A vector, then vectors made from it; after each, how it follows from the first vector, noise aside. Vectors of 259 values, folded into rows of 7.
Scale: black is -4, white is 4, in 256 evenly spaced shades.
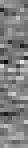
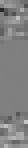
partly zeroed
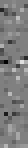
partly zeroed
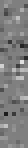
partly zeroed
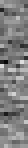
copied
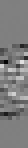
partly zeroed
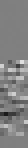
partly zeroed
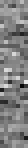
reversed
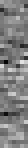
copied
